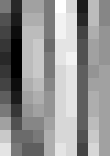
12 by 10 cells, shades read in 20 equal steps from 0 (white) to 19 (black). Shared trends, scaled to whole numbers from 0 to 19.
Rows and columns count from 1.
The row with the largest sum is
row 4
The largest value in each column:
16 19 12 12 11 3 3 17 8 9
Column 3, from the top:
7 6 5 5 5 5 6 7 8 9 11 12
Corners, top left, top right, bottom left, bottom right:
10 9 2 7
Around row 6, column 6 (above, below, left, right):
2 3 10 2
